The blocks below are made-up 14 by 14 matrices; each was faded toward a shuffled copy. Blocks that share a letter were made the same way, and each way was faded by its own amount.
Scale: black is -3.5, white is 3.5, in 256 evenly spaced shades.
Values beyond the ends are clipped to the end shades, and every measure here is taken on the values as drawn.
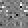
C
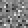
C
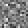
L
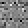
C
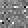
C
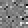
C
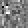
L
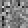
L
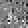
C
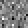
L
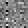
L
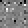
C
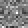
L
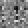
L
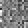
L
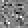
C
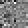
L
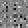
C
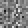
L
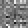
L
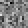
L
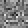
L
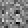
L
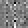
L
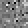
C
